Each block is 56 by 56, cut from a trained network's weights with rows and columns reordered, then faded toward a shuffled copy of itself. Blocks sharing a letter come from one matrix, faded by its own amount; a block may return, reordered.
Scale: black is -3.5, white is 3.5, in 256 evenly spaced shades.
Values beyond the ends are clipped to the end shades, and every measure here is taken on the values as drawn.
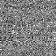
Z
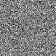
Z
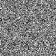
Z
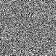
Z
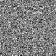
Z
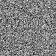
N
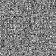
Z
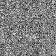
Z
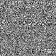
Z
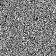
N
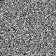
N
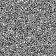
N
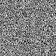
Z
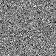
N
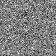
N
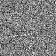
Z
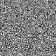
Z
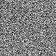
Z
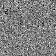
N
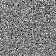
N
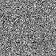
N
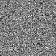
Z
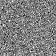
N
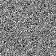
N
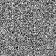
Z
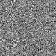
Z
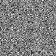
Z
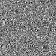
Z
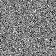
N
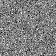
N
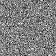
N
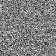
Z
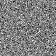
N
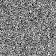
N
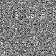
Z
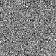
Z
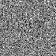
Z
